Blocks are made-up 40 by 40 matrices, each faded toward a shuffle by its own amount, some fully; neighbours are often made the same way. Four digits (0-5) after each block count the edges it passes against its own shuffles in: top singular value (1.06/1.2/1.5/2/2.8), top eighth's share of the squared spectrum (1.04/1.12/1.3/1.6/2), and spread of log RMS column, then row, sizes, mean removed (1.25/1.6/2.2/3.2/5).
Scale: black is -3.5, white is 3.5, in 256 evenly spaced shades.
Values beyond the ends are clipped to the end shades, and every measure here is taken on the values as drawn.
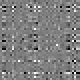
4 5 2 3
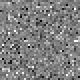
1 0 0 0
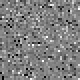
2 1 0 0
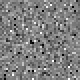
0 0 0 0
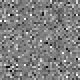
3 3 1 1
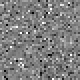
1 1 0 0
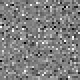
2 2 1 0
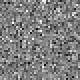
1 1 0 0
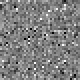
2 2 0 1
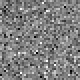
0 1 0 0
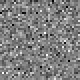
0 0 0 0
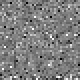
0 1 0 1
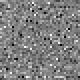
1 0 0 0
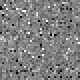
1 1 0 0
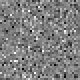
2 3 1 1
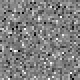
1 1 0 0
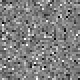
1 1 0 0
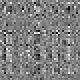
4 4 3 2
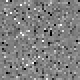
1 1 1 0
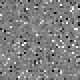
0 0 0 0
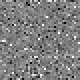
2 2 0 0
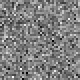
0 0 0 0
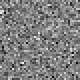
1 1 0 0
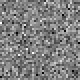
0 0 0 0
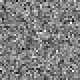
0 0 0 0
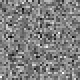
2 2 1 0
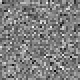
2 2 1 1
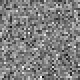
1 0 0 0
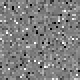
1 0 0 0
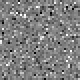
0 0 0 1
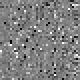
2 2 1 0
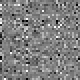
3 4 2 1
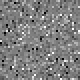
1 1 0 0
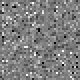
2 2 1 0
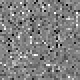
0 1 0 0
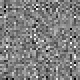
3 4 3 1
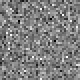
1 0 0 0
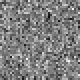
2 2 1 0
